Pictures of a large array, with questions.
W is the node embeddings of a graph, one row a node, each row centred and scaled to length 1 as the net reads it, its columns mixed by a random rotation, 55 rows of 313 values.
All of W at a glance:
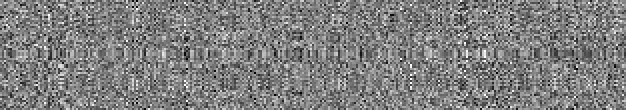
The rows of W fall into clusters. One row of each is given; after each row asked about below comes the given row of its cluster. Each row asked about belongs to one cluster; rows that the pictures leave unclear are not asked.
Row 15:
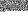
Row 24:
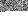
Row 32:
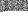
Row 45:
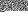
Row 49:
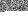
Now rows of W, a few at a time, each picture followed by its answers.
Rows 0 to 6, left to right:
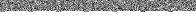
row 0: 49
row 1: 15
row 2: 32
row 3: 49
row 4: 15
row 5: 24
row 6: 45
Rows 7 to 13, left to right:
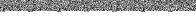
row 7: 15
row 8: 32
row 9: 15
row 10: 15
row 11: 32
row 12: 15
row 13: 45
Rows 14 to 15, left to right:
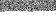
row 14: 49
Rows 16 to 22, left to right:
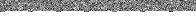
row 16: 24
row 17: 45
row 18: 24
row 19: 24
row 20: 49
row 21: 45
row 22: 15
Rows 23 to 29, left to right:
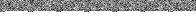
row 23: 49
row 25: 24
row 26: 24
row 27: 24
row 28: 24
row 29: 49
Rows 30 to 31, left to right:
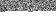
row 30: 24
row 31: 45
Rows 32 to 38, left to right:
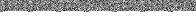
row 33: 32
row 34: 49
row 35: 45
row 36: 49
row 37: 32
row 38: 45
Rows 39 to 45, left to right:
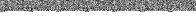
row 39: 32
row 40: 15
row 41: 32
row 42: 15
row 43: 32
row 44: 32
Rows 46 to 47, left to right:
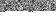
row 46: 24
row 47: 24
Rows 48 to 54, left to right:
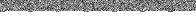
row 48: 45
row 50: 32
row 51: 49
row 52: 49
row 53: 45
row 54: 24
